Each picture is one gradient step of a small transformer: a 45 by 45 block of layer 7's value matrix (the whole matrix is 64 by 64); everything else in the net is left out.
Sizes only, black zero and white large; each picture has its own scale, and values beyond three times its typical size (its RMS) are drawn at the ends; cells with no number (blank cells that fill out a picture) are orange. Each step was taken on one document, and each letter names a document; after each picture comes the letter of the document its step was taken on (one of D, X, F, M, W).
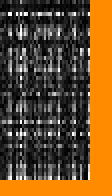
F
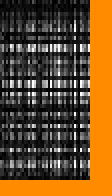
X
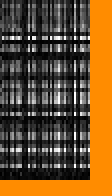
X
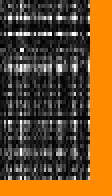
F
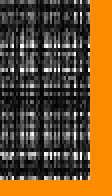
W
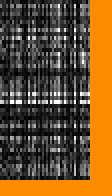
X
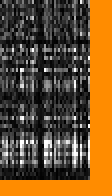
W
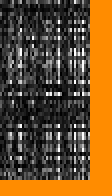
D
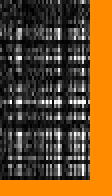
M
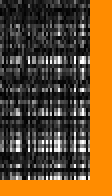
X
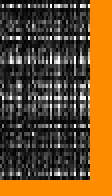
X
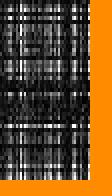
F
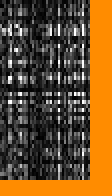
D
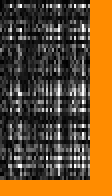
M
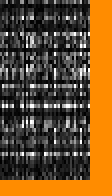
W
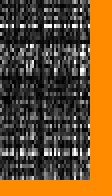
W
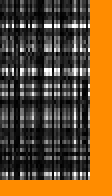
W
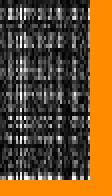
F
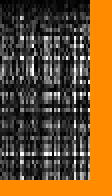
W
